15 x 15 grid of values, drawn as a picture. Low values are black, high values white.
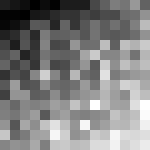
Mirror symmetry: none. Slope: up to the bottom right. Ninth with the highest average: bottom right. Ninth with the lowest average: top left.
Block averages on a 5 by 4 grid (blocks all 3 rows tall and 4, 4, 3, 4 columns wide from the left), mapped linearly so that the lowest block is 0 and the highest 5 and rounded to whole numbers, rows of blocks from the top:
0113 / 1233 / 2334 / 3344 / 3445
